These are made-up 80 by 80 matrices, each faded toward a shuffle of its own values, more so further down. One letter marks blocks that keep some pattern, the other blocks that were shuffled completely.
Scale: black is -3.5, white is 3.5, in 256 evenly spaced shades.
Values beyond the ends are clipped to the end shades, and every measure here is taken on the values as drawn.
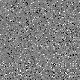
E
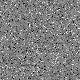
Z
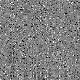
E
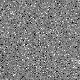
E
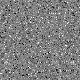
E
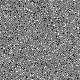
Z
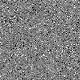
E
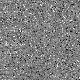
E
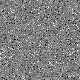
E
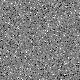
Z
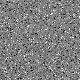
E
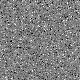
Z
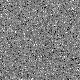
Z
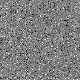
E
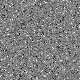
Z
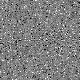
E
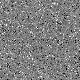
Z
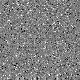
E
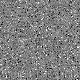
E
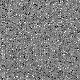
E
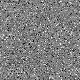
E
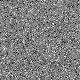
Z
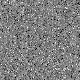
E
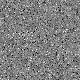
Z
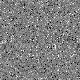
E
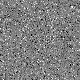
E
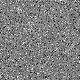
Z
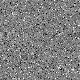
E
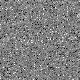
E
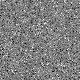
Z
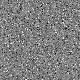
Z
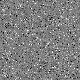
E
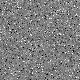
Z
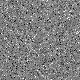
Z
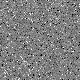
Z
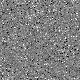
E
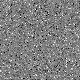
Z
